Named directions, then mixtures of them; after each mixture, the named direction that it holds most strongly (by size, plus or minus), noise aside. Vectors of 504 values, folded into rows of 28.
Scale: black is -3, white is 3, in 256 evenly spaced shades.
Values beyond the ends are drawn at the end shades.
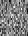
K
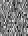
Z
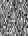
Z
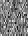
Z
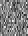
Z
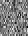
Z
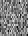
Z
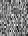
K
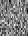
K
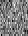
Z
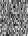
K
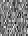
Z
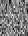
K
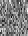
K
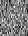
K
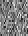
Z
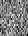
K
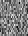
K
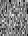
K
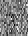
K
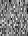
K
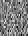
Z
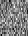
K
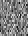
Z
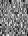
K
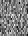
K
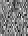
Z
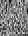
K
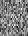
K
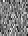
Z
